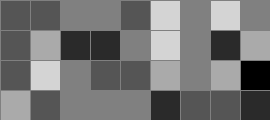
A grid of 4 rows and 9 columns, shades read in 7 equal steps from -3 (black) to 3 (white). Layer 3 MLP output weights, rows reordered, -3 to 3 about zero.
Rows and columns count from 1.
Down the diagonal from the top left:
-1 1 0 0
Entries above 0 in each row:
2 3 3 1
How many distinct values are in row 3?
5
